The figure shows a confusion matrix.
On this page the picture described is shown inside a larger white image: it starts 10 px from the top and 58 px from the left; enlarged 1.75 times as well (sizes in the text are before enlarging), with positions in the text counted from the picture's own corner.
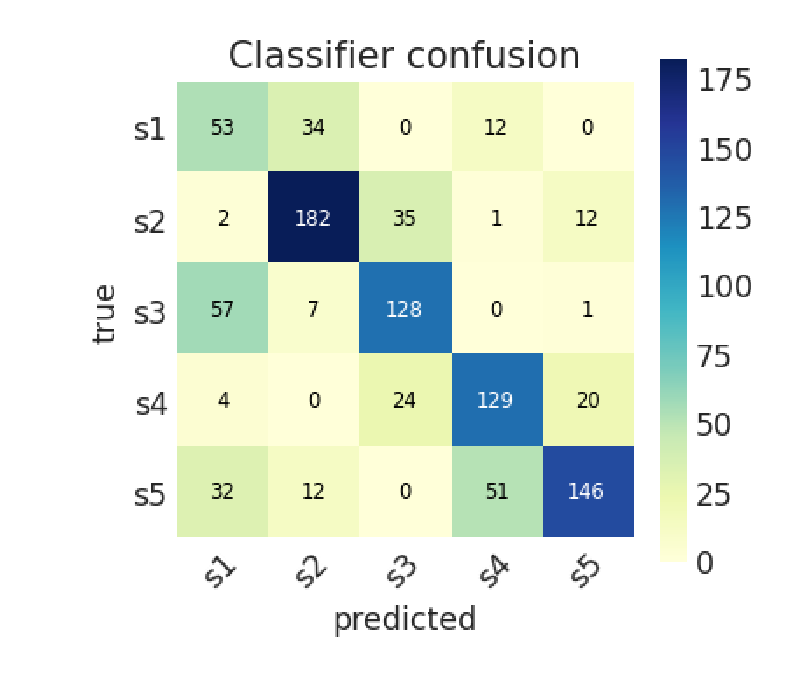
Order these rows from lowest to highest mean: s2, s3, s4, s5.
s4, s3, s2, s5
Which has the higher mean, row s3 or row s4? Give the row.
s3
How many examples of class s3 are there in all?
193
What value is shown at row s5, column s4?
51
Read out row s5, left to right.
32 12 0 51 146
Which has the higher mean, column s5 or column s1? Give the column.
s5
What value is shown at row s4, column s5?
20
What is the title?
Classifier confusion
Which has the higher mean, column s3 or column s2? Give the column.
s2
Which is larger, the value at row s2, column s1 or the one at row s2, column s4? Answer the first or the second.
the first
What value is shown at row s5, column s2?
12
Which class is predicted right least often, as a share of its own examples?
s1
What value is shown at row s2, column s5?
12
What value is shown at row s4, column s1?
4
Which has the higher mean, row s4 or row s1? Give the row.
s4
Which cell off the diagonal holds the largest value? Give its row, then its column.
s3, s1
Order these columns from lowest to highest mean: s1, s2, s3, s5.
s1, s5, s3, s2
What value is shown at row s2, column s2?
182
